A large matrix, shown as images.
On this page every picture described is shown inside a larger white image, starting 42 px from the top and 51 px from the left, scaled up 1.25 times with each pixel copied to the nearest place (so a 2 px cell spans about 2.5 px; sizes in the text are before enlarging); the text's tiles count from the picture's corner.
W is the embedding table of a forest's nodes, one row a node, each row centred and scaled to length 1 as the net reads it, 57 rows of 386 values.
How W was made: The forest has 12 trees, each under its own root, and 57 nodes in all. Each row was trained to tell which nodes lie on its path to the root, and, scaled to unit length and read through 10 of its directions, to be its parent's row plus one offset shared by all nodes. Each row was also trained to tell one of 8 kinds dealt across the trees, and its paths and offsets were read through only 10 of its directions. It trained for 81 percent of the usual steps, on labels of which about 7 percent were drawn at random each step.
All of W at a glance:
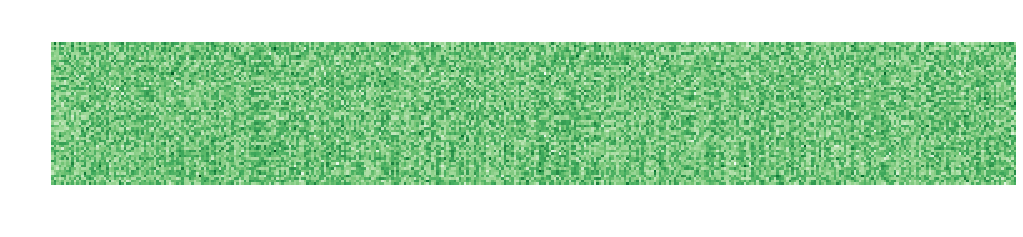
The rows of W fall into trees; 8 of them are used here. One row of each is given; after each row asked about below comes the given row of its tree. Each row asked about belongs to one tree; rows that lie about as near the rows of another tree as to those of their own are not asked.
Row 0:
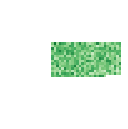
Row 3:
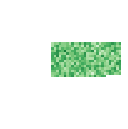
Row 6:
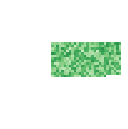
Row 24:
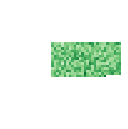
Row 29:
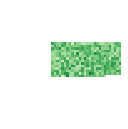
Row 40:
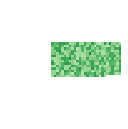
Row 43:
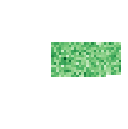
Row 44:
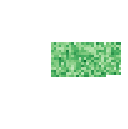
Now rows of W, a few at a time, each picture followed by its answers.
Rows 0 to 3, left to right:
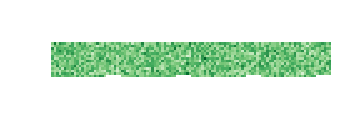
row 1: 44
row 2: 43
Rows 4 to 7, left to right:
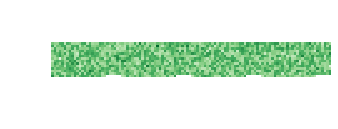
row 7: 40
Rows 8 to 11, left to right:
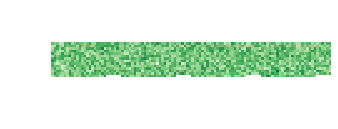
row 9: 43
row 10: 29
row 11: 0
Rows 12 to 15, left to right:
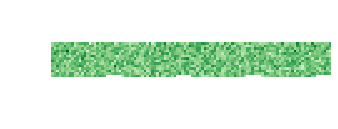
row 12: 44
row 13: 6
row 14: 40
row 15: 44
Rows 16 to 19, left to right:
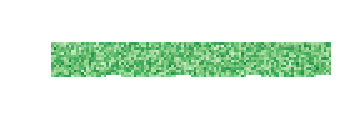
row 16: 6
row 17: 40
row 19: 29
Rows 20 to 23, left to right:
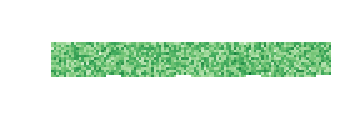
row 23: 43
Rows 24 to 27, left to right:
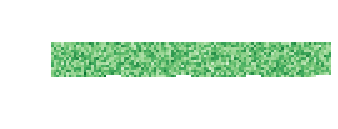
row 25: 6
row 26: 43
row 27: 29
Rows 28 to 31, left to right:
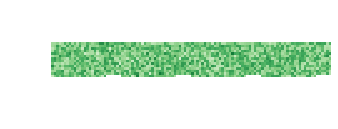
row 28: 6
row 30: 29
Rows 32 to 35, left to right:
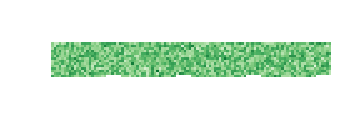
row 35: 6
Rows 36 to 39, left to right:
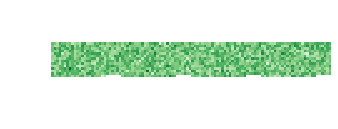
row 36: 29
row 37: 44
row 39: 43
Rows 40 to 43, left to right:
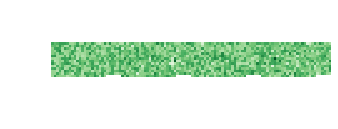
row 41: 44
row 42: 24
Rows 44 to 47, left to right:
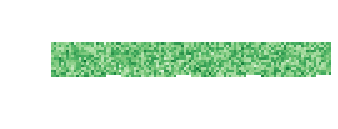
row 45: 6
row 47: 43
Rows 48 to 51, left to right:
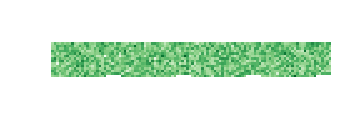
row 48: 44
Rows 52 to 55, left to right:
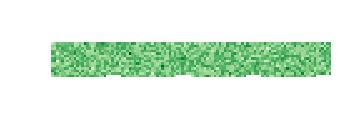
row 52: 44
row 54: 6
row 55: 43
